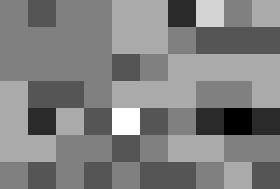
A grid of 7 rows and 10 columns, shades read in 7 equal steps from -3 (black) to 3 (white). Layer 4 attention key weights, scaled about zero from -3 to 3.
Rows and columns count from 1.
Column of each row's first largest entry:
8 5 7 1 5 1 9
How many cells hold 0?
27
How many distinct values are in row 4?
3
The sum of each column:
3 -4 0 -2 4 1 0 1 -2 -1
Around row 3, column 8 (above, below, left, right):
-1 0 1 1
